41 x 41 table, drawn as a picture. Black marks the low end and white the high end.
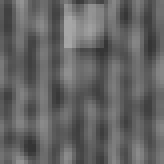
Ninth with the highest average: top middle. Stripes: upright, repeating 7 times. Odd patch: higher, in the top middle. Slope: none.
